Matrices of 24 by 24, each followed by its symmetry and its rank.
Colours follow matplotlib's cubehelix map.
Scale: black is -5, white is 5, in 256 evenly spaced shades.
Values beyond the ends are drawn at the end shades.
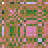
symmetric, rank three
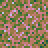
symmetric, full rank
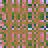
neither, rank two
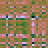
neither, rank two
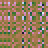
neither, rank two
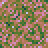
symmetric, full rank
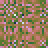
symmetric, rank three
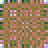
symmetric, rank three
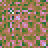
symmetric, rank three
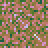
symmetric, full rank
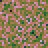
symmetric, full rank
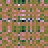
neither, rank two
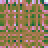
neither, rank two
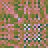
symmetric, rank three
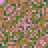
symmetric, full rank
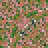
symmetric, full rank
